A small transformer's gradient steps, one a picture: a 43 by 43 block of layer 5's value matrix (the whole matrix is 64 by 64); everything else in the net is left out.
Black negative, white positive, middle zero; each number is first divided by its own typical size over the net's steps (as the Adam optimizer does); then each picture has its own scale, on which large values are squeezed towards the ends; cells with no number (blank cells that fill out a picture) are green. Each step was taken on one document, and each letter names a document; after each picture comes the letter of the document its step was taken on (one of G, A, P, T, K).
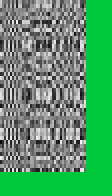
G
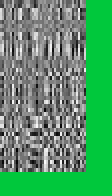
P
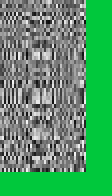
G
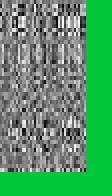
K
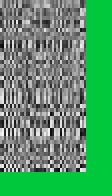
G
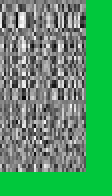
K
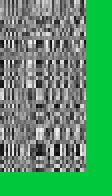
G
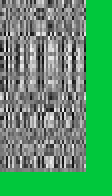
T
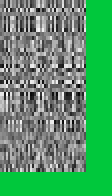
T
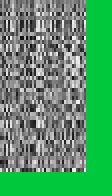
T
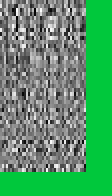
K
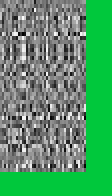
K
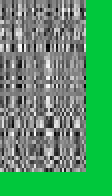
P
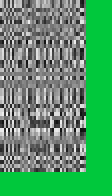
G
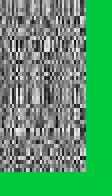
G
